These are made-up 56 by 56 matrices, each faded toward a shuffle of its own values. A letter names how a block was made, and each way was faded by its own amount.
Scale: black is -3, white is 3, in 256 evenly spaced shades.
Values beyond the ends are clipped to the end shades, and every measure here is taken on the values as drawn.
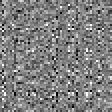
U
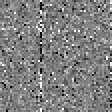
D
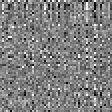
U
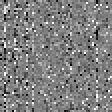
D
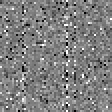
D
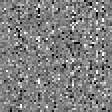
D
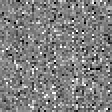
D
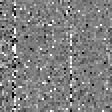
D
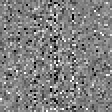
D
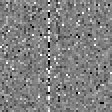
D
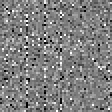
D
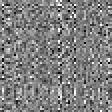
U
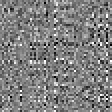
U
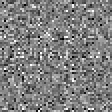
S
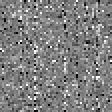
D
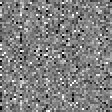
D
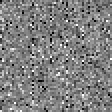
D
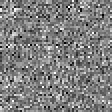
S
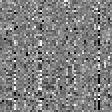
U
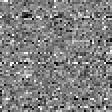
S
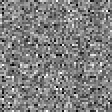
S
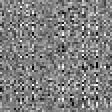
U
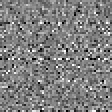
S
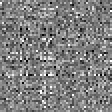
S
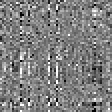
U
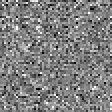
S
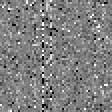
D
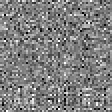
S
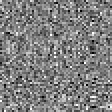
S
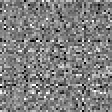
S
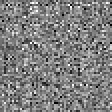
S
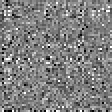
S
